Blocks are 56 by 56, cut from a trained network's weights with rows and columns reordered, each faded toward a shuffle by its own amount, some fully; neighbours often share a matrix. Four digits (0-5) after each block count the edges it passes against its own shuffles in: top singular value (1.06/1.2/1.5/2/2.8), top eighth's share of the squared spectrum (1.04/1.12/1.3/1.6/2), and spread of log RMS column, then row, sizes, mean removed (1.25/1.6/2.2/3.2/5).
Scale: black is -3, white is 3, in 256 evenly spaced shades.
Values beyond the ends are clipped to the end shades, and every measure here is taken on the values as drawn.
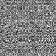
3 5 1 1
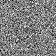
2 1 0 0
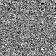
2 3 0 0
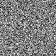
2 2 0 0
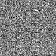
2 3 0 1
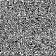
2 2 1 0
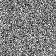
1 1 0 0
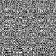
3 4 1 2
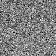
2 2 0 0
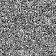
2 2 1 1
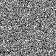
2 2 0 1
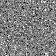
1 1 0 0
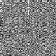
4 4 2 2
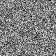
0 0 0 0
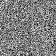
0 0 0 0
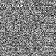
3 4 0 1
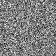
0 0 0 0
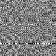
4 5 0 2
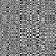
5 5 3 3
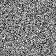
0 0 0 0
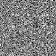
3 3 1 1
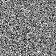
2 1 0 0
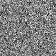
1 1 0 0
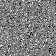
1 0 0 0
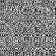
4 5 1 3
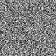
3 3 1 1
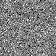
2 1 0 0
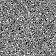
0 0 0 0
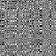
4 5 3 3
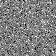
0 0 0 0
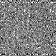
3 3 0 2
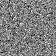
0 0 0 0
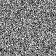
1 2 0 0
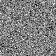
1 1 0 0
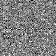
2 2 1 1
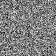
2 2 0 0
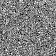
0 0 0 0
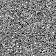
1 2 0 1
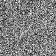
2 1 0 0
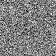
1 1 0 0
